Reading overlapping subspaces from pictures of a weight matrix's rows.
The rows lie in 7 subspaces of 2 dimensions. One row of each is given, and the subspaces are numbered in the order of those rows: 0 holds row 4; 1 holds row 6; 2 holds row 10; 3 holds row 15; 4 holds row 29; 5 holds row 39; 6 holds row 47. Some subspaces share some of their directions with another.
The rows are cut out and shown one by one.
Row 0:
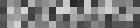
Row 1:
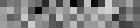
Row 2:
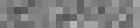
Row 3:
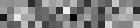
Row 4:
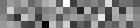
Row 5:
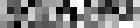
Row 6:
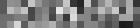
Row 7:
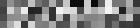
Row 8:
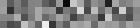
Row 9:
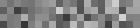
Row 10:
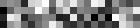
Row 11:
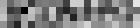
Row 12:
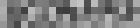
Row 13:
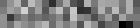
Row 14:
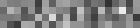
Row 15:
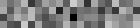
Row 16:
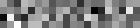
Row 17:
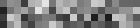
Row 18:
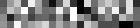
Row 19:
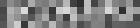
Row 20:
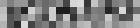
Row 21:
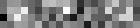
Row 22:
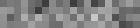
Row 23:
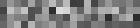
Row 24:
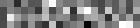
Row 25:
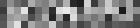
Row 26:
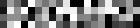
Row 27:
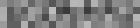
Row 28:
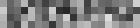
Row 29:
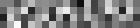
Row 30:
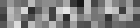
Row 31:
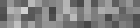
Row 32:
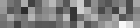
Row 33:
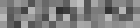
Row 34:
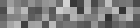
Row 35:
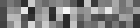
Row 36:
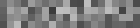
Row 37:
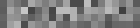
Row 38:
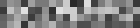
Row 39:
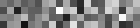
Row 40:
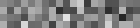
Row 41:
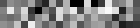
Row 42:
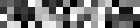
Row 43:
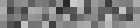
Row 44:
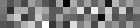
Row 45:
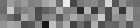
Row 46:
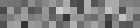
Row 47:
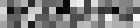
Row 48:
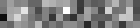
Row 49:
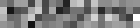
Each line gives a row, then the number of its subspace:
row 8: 0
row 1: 2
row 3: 3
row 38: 4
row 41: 2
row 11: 5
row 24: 1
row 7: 2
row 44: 0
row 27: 1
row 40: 5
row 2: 5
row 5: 1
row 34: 0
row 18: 1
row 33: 4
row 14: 6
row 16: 4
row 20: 4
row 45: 0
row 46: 5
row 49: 6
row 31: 5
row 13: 1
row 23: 6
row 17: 2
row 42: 3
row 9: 5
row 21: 3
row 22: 2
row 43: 0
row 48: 3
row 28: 2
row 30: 4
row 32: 1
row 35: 0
